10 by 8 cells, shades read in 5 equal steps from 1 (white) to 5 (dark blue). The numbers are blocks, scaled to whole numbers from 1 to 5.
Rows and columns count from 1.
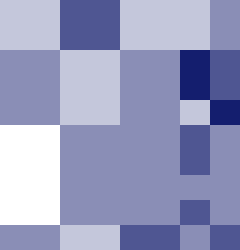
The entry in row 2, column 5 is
2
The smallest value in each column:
1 1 2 2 2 2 2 3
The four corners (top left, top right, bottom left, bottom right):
2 3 3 4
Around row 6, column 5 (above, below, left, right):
3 3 3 3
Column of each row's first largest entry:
3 3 7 7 8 7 7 3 7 5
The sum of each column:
20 20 28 28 29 29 34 35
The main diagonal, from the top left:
2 2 2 2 3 3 4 3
